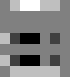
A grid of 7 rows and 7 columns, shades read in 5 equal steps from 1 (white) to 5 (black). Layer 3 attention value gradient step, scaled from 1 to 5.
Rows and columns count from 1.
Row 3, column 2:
3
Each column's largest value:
3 4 5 5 3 4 3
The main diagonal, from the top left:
3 3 3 5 3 4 3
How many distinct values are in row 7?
2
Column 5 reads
2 3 3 3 3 3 2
